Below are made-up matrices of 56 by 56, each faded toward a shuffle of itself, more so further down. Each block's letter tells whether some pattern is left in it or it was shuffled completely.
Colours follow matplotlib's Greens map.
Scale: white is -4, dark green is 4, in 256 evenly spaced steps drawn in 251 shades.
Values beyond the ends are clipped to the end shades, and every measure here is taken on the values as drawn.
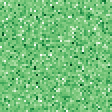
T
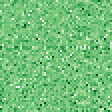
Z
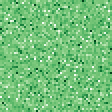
T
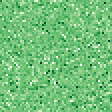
T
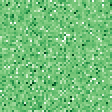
Z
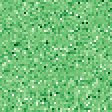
Z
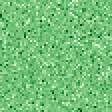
T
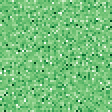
T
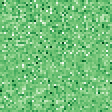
Z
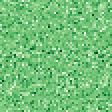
Z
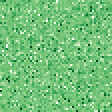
Z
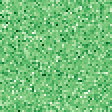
T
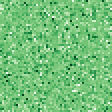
Z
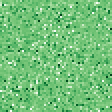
T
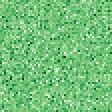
T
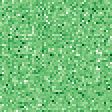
Z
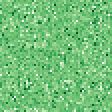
Z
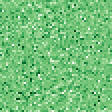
Z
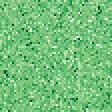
T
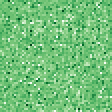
Z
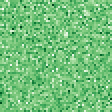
Z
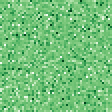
Z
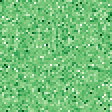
Z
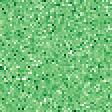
T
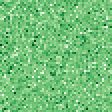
T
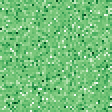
Z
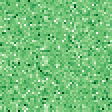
Z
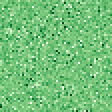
T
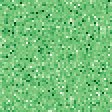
Z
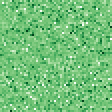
T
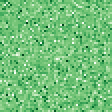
Z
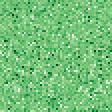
Z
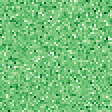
Z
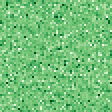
T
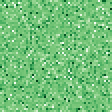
Z
